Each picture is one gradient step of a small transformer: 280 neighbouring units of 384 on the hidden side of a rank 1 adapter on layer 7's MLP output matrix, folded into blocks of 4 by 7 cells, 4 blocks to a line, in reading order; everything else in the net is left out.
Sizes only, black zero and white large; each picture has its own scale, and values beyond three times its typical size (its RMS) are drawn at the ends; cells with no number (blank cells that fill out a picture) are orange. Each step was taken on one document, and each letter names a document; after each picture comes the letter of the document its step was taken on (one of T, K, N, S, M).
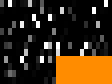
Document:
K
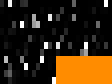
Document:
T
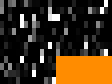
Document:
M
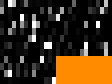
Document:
M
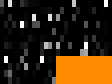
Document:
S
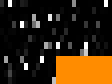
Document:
T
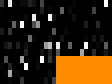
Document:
K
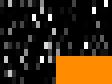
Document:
K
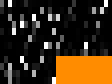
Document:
M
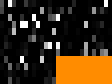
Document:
M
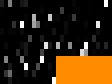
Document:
T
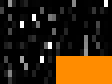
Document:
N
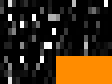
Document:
N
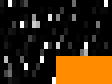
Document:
T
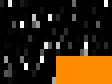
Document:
T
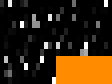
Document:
T
